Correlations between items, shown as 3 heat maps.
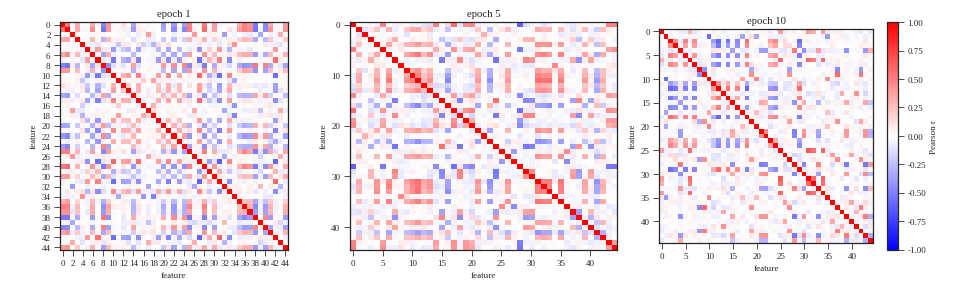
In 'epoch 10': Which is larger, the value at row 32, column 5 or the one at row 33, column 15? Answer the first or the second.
the first
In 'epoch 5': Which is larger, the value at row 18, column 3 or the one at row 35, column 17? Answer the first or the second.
the first
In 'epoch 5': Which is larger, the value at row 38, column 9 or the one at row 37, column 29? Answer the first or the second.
the second
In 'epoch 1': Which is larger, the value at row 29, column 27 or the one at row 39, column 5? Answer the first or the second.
the second
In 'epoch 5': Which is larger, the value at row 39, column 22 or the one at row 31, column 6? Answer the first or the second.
the second
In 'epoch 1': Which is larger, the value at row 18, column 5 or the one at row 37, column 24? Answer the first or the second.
the first
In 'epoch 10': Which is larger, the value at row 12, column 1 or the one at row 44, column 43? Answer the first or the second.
the first
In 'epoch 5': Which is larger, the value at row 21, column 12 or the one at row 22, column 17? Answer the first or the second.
the first
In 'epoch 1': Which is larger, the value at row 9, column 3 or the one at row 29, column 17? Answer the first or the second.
the first
